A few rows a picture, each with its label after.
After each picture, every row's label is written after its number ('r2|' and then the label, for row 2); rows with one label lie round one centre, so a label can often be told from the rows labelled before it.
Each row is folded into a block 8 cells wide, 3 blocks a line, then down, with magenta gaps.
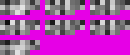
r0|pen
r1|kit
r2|kit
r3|kit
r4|kit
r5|kit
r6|pen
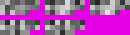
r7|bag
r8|pen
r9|pen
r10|kit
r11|kit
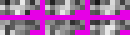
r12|pen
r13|pen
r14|pen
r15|bag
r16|bag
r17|pen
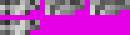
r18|pen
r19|bag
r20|bag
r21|pen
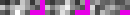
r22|pen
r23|pen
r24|bag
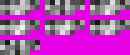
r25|pen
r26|kit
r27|pen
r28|pen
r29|pen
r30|pen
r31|kit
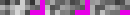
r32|pen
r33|bag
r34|bag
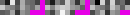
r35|kit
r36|pen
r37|kit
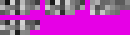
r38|kit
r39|kit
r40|bag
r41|kit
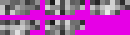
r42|bag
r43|kit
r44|pen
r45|pen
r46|kit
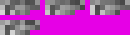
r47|bag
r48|bag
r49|bag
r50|bag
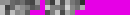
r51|bag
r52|kit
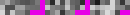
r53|bag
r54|kit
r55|pen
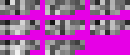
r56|kit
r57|bag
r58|kit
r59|pen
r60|kit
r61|kit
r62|pen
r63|bag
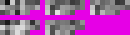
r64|kit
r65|bag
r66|bag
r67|pen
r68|bag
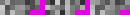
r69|bag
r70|kit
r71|bag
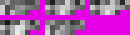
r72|bag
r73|pen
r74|pen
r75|pen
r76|bag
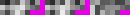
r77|pen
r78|pen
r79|bag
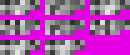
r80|pen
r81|bag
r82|pen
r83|kit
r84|bag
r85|kit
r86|pen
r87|pen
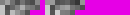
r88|bag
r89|bag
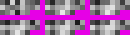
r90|kit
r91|pen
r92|pen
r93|pen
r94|pen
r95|pen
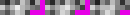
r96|pen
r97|pen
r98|pen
